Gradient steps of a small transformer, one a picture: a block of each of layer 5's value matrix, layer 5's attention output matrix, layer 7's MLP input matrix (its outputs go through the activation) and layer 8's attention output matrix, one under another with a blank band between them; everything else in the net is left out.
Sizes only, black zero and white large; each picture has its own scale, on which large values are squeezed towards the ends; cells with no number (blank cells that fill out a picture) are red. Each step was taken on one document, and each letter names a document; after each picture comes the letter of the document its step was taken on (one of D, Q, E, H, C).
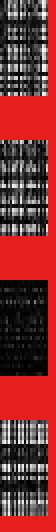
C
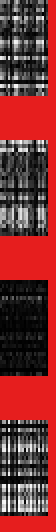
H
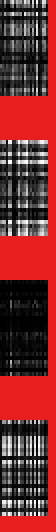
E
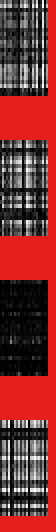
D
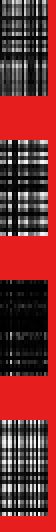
E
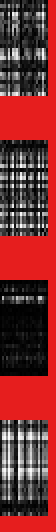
H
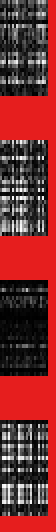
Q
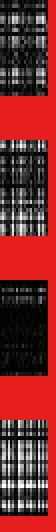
H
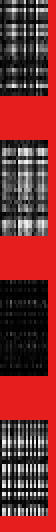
D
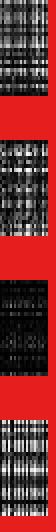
D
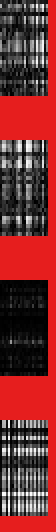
D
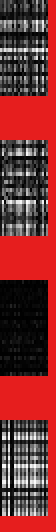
D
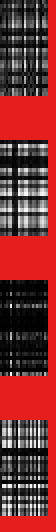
E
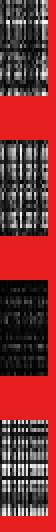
C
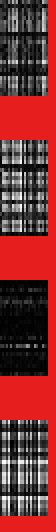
Q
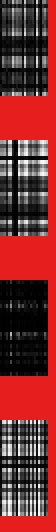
E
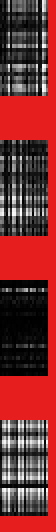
C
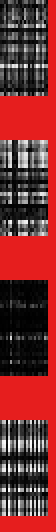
E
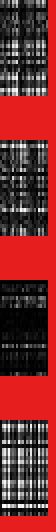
Q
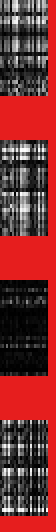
Q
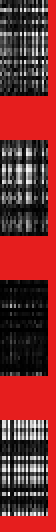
D
